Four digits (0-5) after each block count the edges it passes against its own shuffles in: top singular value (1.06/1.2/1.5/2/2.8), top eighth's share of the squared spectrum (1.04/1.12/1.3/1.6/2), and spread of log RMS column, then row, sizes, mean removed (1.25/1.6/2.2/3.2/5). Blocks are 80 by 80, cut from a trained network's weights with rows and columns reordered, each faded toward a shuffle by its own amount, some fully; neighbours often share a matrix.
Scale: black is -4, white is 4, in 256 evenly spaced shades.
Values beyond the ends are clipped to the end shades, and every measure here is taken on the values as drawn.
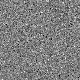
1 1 0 0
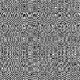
5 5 3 3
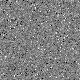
1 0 0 0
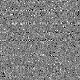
4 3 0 2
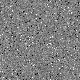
0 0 0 0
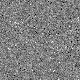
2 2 0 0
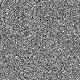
3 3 0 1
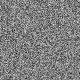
1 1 0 0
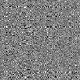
4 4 2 3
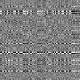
5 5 2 4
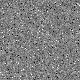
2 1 0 0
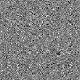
4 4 2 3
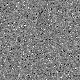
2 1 0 0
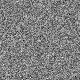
1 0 0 0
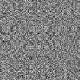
4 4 2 2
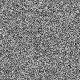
2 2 0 0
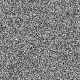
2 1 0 0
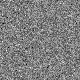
0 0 0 0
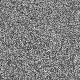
0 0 0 0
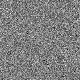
2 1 0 0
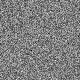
0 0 0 0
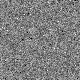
1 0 0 0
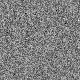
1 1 0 0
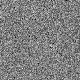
2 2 0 0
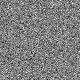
2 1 0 0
